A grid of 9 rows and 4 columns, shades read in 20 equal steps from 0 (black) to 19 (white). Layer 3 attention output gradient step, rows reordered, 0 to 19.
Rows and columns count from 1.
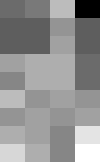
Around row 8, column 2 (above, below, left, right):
12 13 13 10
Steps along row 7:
up down up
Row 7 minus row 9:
-5 -1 1 -7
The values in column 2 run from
7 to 13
